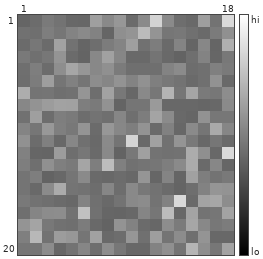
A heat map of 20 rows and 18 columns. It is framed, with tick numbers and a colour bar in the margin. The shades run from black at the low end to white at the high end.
Mirror symmetry: none. Stripes: none. Histogram: skewed, a long tail of high values.
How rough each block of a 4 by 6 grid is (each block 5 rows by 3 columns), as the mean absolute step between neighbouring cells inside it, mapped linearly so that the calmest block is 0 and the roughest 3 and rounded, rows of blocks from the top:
011102 | 211111 | 111212 | 111131
